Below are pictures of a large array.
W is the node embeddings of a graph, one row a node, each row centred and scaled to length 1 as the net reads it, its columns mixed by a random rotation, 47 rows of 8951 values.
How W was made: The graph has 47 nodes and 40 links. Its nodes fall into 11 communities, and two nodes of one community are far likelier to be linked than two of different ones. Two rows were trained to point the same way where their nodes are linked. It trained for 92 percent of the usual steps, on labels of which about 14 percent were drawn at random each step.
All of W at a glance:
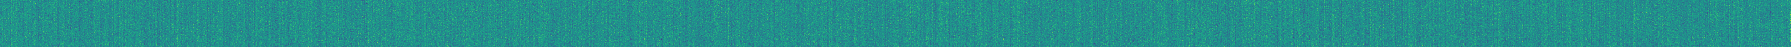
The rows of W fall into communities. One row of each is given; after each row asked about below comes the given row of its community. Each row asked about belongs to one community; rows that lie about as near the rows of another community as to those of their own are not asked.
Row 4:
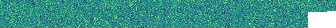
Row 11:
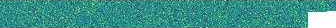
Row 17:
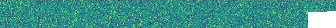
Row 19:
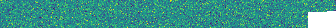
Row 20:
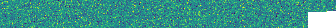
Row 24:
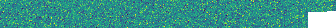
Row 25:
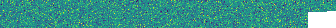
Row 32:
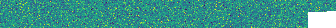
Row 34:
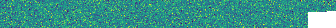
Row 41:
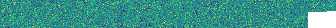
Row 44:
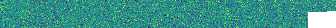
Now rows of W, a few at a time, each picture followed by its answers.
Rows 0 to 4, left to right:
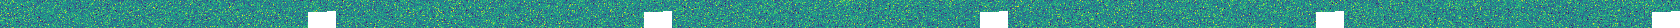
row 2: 41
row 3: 34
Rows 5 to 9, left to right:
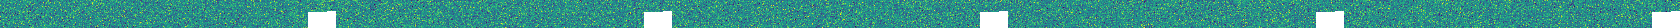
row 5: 24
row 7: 4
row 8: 25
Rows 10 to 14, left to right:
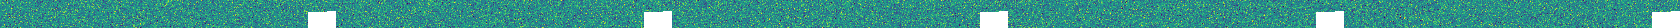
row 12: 4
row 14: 19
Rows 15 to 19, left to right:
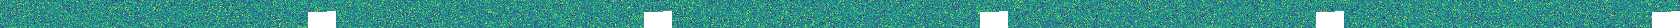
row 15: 32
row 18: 19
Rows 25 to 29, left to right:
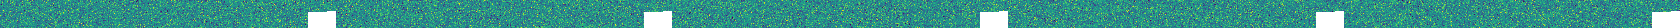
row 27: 24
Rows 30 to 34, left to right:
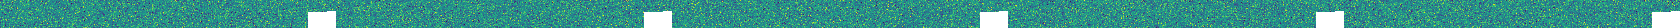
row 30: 11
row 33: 44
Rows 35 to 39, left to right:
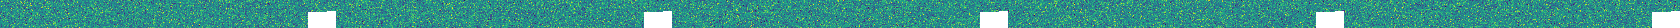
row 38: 20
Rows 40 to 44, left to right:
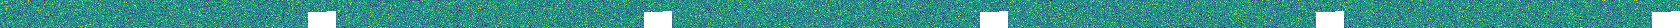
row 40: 20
